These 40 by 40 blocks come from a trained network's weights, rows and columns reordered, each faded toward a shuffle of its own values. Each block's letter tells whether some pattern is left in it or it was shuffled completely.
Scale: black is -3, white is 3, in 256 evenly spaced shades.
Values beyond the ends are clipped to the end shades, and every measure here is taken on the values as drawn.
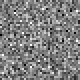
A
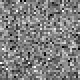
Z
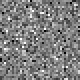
Z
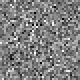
A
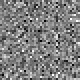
A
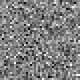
Z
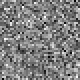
A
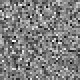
A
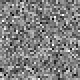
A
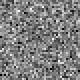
Z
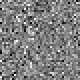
A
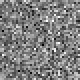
Z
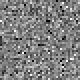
A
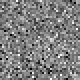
Z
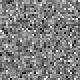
A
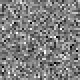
A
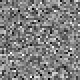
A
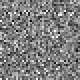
A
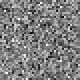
Z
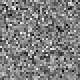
A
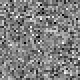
A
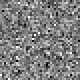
A
